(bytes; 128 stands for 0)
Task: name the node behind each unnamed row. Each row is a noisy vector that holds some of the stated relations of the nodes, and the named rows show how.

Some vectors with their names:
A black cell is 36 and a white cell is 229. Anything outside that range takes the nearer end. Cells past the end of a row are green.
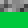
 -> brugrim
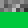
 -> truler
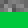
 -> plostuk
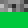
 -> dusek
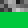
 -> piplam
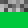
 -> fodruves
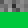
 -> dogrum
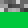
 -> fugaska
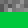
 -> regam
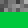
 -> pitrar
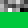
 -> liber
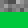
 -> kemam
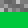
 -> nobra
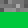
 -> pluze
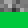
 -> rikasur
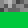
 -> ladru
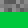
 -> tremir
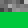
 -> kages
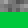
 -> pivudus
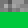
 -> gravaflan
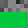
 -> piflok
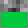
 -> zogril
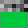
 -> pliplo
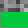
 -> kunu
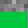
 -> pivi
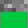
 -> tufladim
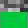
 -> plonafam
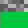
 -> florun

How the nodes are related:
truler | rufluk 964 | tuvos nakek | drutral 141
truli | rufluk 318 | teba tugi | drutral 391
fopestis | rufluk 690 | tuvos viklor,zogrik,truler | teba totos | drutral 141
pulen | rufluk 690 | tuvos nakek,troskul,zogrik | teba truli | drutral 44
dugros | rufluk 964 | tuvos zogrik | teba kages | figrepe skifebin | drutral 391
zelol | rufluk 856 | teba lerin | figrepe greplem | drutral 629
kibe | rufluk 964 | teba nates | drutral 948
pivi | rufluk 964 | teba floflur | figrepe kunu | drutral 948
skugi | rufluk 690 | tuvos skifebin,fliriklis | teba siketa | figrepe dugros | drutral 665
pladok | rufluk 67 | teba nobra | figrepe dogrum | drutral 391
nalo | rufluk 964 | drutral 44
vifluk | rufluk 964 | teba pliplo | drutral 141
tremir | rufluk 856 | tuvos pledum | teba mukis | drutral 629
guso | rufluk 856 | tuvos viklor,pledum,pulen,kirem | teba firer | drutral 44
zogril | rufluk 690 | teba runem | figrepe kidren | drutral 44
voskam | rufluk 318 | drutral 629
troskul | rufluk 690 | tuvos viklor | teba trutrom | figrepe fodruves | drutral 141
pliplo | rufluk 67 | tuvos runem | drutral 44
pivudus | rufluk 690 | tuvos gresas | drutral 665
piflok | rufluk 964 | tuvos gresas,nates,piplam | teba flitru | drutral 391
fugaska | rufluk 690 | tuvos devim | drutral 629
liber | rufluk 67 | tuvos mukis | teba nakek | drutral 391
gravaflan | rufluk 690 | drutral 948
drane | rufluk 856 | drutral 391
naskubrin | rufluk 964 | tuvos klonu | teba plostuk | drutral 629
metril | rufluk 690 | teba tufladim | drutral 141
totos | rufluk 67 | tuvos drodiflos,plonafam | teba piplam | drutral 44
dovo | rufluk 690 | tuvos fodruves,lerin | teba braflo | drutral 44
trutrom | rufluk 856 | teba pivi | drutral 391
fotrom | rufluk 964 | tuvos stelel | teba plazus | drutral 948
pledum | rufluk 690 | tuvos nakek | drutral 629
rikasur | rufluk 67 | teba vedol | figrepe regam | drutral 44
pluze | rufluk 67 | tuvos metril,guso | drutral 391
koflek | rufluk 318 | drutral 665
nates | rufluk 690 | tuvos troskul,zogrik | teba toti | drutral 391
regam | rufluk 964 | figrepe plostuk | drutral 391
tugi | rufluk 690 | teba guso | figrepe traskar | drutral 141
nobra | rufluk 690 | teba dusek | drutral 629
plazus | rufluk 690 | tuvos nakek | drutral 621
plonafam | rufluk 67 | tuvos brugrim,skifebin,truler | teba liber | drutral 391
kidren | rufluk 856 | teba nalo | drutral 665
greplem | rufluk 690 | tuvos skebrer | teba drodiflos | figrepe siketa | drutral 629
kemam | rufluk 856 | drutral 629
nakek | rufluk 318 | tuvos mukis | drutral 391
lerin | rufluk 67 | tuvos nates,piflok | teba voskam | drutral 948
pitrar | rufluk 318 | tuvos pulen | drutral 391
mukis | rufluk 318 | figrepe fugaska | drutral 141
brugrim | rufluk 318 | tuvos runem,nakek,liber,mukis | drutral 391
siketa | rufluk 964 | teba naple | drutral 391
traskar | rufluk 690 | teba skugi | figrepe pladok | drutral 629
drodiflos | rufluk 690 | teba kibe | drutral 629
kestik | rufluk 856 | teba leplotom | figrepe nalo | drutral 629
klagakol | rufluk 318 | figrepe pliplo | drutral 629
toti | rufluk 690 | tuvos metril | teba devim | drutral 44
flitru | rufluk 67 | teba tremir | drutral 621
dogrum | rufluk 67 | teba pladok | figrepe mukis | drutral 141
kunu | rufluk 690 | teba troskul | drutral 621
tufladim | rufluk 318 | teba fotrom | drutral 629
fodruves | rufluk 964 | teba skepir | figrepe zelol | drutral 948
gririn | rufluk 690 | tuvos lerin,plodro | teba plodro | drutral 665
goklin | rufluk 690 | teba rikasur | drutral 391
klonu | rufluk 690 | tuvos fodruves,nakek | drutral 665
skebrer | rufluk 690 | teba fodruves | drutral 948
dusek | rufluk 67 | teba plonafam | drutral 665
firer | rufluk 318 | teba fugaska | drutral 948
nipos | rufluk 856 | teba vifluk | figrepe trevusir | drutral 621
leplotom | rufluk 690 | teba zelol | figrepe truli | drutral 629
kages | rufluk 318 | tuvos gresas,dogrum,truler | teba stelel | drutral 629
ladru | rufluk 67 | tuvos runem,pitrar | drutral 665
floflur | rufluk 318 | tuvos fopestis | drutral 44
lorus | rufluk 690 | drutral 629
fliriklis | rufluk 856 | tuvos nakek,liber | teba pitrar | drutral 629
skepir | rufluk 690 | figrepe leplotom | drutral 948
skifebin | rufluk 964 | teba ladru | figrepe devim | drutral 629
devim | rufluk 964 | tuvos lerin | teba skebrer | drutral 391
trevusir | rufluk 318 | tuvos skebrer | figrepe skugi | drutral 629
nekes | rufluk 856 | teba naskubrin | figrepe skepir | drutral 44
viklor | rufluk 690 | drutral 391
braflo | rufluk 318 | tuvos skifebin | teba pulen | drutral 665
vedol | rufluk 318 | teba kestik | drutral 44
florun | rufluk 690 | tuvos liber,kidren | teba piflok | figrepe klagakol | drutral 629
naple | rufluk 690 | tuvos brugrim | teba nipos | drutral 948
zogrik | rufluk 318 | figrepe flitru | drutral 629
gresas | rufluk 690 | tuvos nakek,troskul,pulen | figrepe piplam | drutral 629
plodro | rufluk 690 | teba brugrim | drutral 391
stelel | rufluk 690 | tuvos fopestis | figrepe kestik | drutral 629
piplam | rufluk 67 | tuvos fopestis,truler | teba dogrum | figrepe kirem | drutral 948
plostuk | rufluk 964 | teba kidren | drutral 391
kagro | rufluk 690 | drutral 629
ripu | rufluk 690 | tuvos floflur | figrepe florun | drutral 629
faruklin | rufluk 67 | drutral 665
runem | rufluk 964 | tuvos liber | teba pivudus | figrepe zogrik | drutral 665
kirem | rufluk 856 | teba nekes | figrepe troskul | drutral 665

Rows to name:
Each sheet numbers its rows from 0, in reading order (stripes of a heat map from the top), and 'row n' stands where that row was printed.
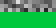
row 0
voskam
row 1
pulen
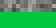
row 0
flitru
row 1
toti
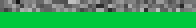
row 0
troskul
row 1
tugi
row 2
firer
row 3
floflur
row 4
faruklin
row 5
zelol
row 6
pladok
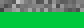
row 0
trevusir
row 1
leplotom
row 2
trutrom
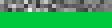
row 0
fliriklis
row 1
skepir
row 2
devim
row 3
braflo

